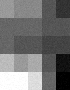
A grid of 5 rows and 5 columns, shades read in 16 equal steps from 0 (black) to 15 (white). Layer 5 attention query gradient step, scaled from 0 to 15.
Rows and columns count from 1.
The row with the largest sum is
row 5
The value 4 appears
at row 3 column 4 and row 3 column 5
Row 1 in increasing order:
3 5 8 8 9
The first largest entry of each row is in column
1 1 1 1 1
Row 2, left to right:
6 6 6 5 5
